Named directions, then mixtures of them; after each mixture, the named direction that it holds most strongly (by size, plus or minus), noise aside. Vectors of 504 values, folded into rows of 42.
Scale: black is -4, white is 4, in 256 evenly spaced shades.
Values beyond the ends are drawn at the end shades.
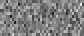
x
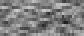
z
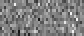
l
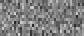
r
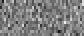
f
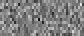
x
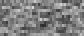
z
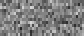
r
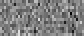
l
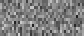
r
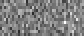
l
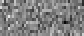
f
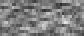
z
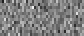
r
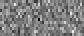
l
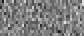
f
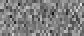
x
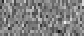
f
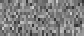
r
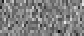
f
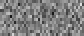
x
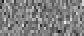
f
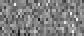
l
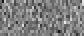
f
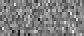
l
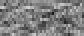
z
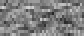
z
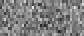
f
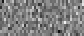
f
